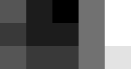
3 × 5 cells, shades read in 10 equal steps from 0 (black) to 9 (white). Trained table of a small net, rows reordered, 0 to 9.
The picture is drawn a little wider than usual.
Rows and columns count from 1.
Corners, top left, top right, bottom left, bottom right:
3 9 3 8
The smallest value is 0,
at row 1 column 3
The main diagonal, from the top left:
3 1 2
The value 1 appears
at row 1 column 2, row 2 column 2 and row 2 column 3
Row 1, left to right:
3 1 0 4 9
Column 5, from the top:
9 9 8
